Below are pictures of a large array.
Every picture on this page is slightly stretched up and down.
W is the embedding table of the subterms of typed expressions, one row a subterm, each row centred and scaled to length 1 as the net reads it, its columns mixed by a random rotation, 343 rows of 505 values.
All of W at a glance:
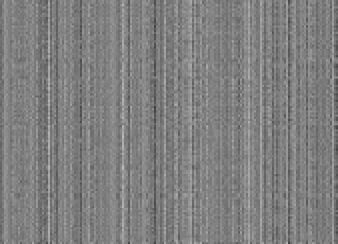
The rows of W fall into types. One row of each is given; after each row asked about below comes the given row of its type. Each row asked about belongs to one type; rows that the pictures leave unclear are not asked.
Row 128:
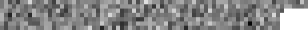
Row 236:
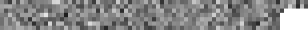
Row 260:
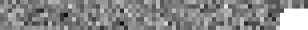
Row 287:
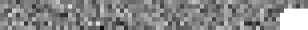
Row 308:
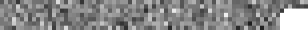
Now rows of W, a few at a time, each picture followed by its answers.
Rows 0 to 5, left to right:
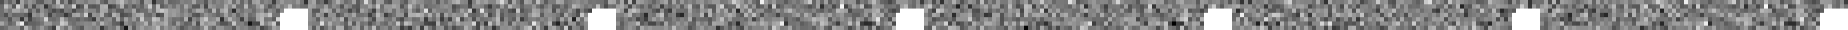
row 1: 287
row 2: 260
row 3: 287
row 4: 287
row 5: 260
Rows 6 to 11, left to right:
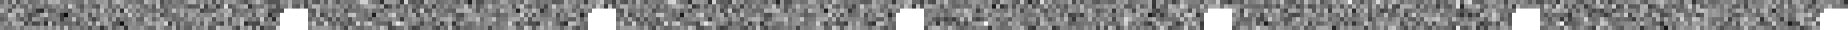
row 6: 260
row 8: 236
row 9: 236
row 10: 128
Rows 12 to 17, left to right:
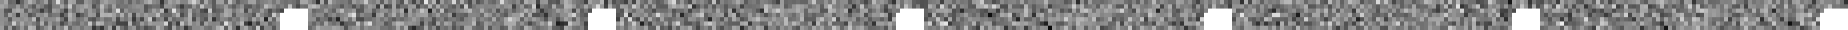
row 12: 287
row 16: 260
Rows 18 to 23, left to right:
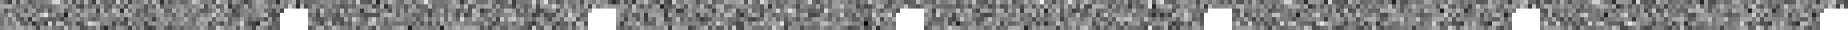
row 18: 236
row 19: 128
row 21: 128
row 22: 236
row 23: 236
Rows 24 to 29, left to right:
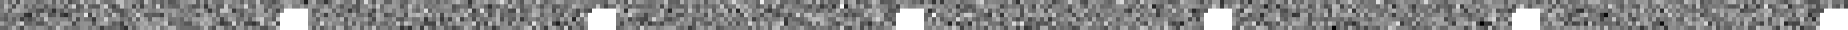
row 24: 260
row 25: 287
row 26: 260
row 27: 287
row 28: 287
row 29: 260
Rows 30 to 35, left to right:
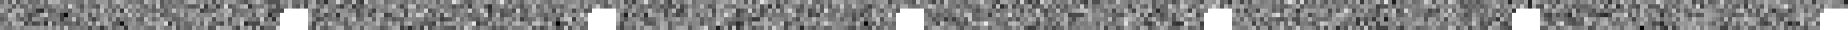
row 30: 260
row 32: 128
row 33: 236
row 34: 236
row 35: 128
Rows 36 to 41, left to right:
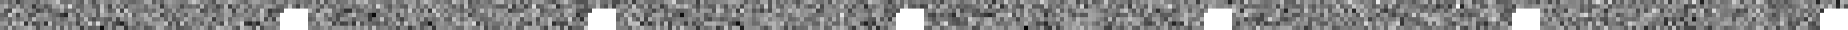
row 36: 287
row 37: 260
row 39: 128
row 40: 260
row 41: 236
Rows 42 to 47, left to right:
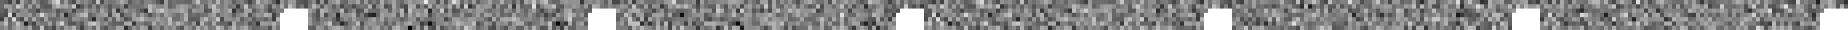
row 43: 128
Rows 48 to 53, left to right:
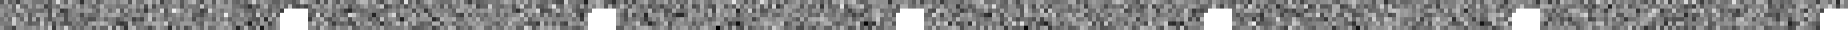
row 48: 308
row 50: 128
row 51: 287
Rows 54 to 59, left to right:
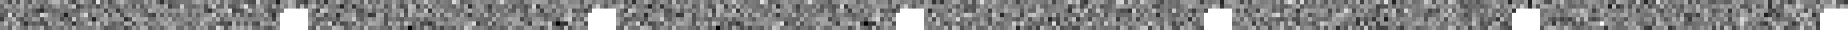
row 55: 287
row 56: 287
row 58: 236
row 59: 236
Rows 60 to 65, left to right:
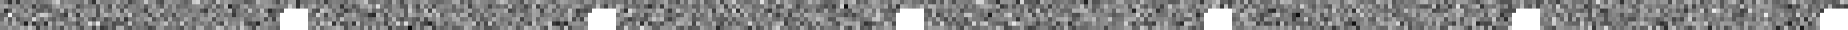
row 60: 287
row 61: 287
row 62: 287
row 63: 236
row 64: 260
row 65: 308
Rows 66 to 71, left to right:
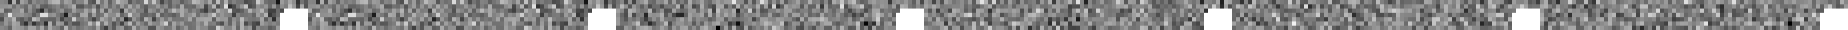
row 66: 260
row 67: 260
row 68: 128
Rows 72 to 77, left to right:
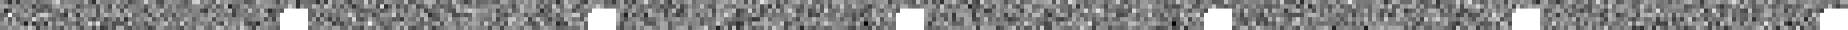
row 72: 287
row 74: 128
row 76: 128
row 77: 287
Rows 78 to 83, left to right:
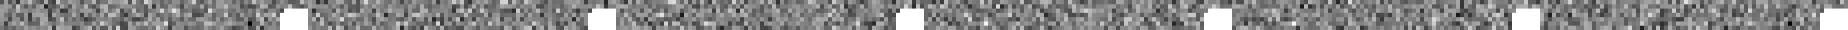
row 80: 236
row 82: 236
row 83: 128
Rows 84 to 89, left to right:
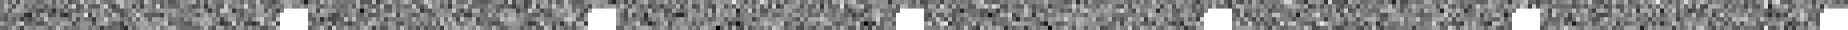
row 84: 260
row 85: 260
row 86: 128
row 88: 236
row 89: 128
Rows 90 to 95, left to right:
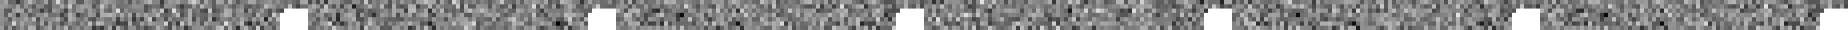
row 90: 287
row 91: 308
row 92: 260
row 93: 308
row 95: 260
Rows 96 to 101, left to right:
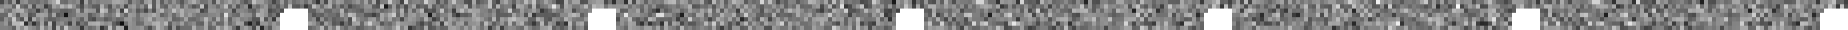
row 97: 128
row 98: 260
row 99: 236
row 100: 260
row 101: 236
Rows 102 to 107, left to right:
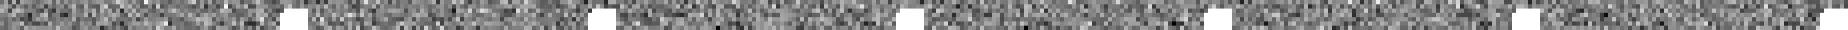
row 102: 260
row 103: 308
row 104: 128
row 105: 287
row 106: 128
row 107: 260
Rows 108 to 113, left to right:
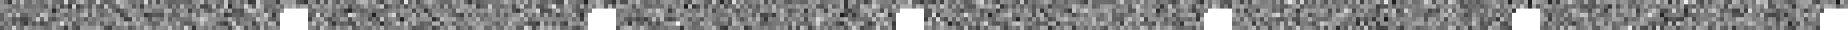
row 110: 236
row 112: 236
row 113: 128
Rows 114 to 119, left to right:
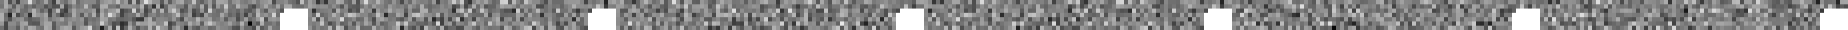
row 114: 128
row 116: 287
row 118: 287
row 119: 308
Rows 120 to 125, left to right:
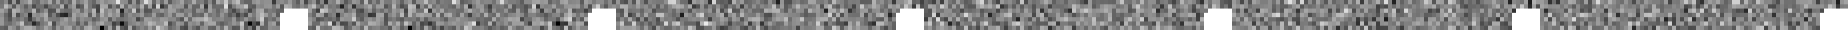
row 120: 128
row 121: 287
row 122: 236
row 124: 236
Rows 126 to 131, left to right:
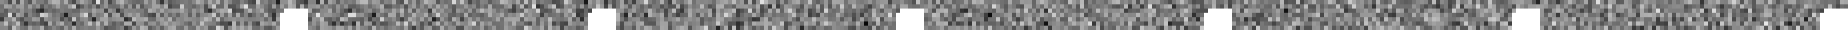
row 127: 260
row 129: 260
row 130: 260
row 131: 287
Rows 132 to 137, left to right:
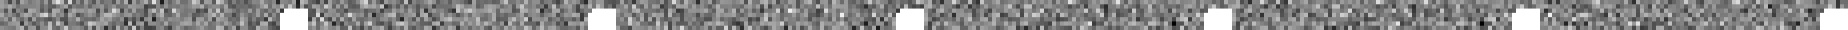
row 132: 236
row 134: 308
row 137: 287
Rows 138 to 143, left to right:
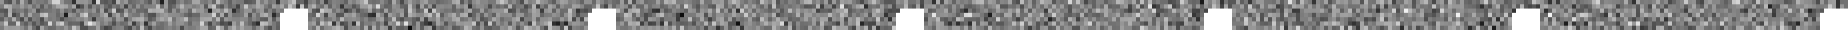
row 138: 236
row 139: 287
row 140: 260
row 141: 260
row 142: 308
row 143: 287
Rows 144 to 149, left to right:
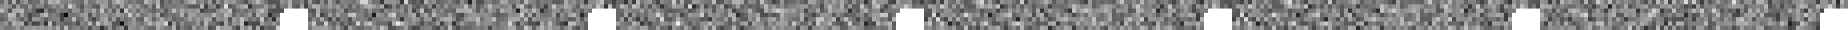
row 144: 260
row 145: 236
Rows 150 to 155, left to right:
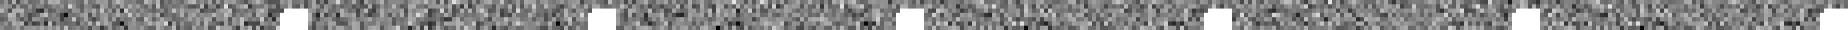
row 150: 260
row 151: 128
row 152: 128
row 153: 287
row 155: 287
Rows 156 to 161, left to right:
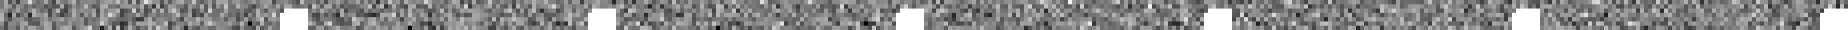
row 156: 128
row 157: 128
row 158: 287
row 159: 260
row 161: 236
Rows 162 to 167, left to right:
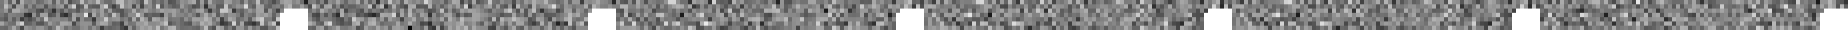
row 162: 260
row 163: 128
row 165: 236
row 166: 236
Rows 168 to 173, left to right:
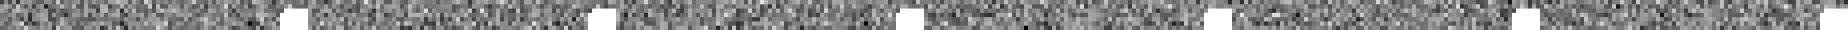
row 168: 308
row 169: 287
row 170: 128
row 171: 128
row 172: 260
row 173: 128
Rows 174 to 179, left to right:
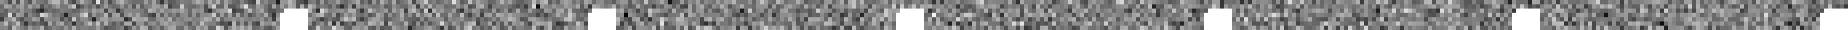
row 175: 287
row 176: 128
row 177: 287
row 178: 308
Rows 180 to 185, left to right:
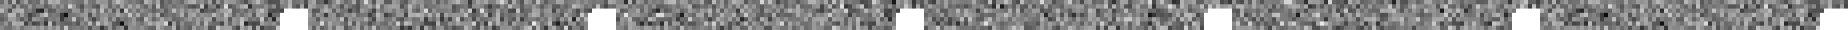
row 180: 260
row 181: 287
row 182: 260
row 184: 236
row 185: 260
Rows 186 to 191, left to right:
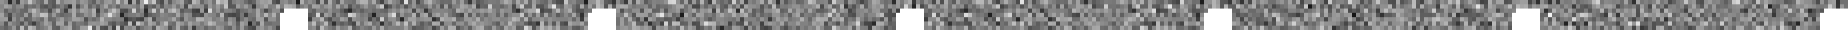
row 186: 128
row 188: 236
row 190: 128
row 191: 287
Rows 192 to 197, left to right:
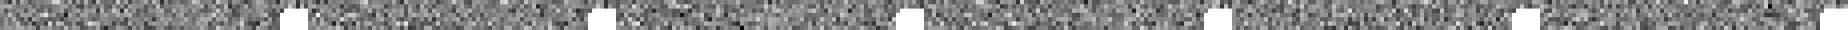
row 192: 236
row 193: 287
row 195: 236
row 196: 287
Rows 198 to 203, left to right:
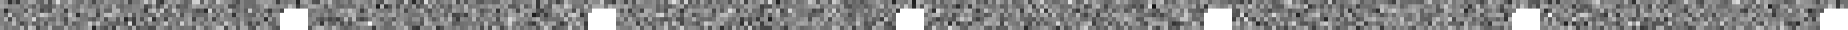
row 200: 236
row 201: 287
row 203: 287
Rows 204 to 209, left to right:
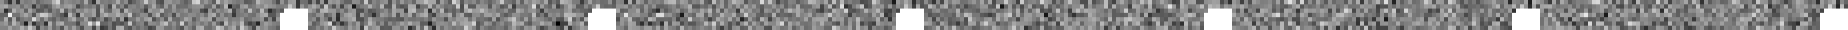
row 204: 287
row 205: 308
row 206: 260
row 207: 128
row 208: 236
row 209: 236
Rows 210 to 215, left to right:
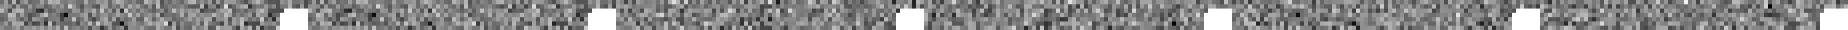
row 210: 260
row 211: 260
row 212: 236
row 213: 128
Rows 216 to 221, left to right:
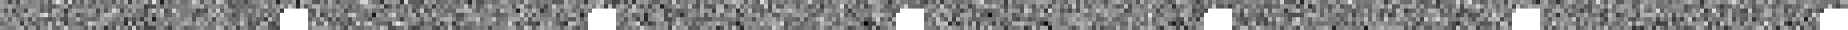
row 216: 236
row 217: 236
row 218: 308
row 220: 128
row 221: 287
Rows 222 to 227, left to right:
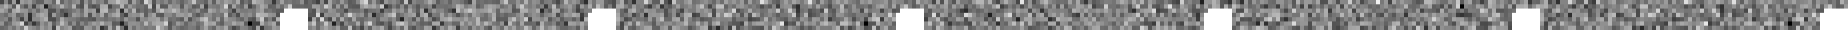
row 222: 308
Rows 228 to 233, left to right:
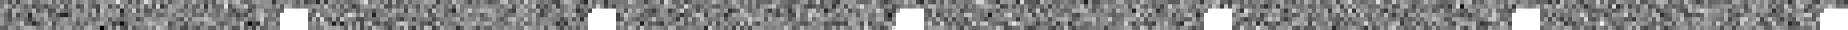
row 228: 128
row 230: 260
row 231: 236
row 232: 287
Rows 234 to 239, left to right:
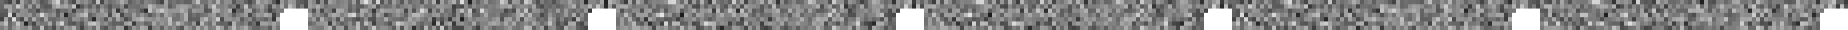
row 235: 236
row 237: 236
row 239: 236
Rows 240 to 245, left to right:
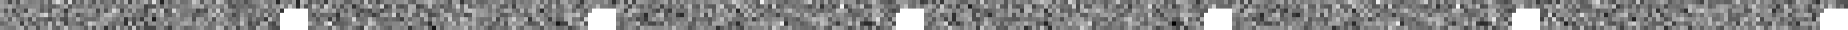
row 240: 236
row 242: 260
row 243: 308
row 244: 260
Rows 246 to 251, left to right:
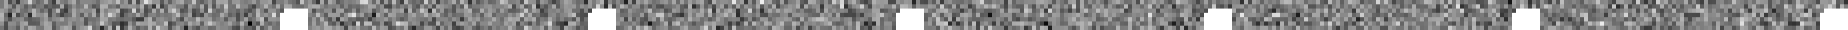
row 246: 128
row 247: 236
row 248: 128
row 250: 260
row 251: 236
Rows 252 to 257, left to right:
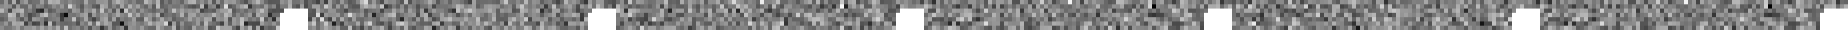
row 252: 260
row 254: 260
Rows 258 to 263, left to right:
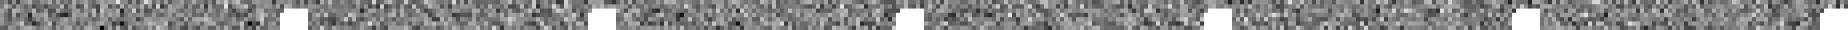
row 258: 128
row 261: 260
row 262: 308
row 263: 236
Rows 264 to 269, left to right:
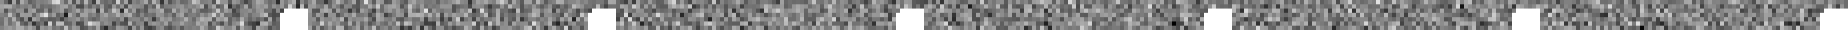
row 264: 236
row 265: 287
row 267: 308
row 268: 287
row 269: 287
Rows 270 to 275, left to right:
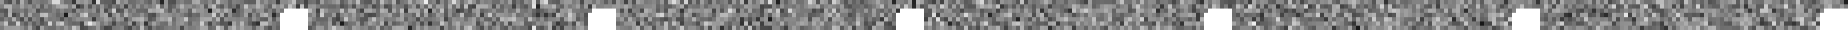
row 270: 236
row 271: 128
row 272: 236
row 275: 260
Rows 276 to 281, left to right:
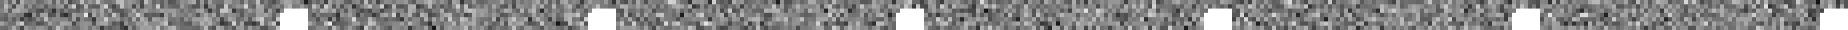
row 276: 260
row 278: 236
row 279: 308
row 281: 260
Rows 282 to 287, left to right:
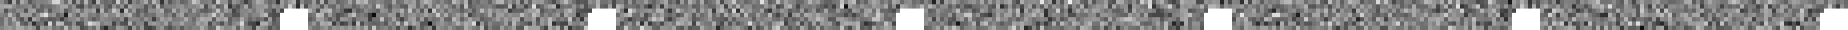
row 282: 236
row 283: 260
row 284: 287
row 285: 128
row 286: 260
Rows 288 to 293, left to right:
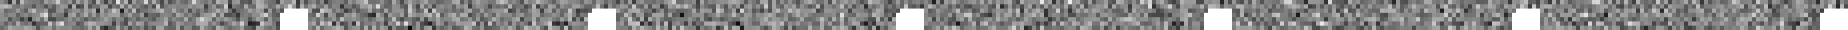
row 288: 236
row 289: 287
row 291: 128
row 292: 236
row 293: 236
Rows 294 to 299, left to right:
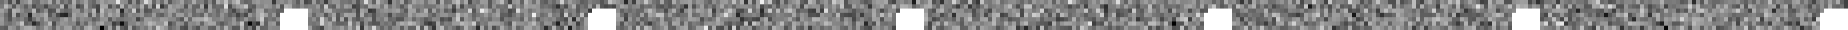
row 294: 128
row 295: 308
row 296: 128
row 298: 128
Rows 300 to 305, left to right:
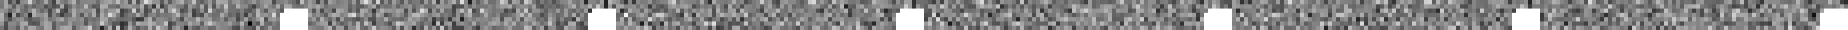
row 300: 128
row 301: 236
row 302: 287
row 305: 260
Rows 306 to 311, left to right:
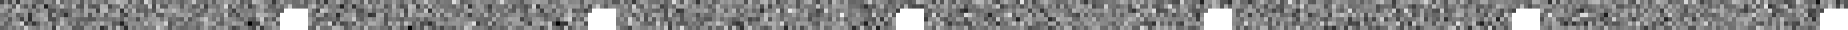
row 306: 308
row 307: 287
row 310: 287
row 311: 260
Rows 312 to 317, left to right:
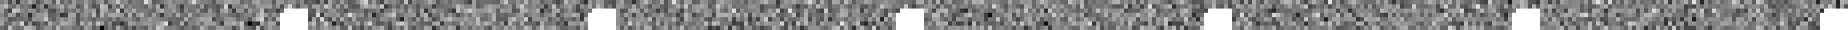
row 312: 287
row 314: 287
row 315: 260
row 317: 236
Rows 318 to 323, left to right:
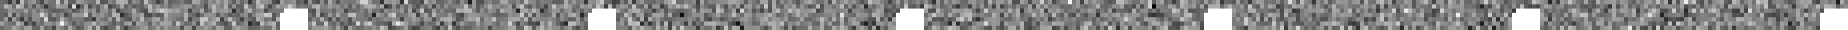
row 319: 236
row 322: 308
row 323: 128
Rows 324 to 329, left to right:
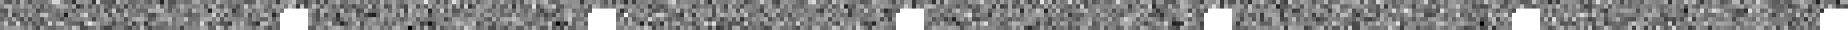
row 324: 236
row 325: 128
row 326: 287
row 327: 236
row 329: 308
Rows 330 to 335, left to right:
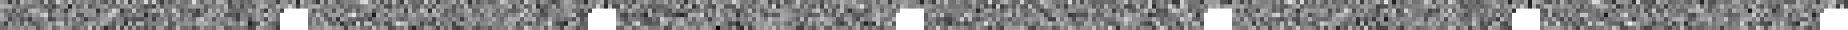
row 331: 236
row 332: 128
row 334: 236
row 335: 236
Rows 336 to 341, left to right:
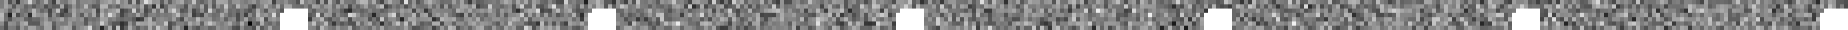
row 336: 128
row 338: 236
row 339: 308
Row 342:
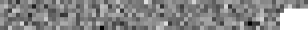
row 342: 287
